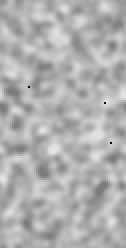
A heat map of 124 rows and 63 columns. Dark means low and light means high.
Lone odd cells: 3, each lower than its neighbours. Histogram: heavy tails on both sides. Grain: blotchy. Average level on the scale: 70%. Mirror symmetry: none. Slope: none.
